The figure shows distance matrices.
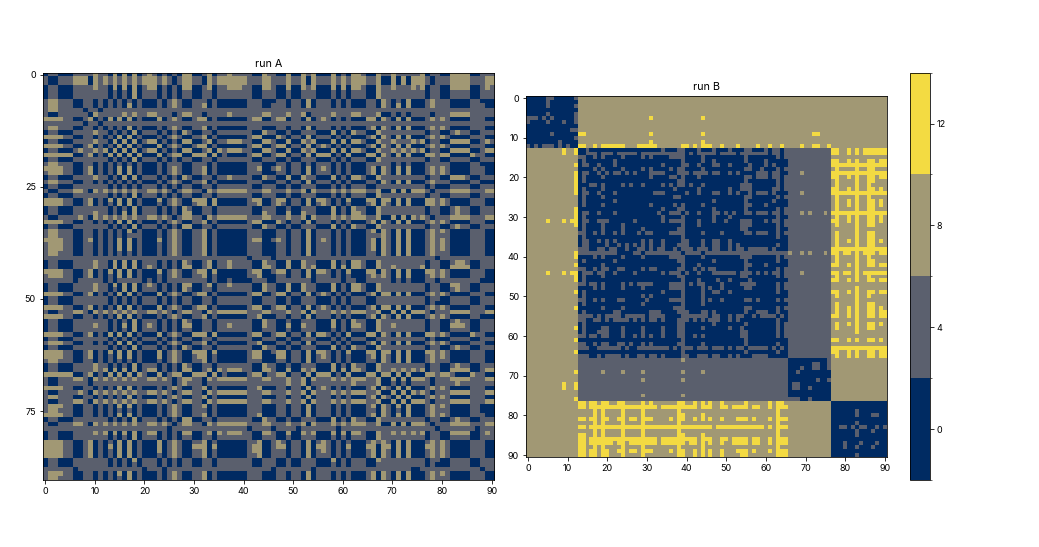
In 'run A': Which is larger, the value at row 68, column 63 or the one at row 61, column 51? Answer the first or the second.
the first
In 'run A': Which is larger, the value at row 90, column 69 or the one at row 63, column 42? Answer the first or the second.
the second
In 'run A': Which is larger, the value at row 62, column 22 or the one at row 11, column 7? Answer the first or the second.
the second
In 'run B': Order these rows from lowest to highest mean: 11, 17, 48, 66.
48, 17, 66, 11
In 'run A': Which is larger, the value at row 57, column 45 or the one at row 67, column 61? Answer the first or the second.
the second
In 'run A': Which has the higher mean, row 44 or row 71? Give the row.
71
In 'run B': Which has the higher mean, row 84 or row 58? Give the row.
84
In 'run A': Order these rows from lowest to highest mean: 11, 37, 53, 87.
87, 37, 11, 53
